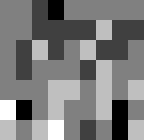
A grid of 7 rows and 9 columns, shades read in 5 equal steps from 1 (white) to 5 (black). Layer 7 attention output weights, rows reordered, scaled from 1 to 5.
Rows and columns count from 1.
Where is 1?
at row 6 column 1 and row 7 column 4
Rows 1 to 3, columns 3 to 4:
4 5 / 4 4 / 2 4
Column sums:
18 25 21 21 21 23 18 27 20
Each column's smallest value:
1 3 2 1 2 2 2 3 2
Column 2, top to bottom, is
3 3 4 4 3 5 3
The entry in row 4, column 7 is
2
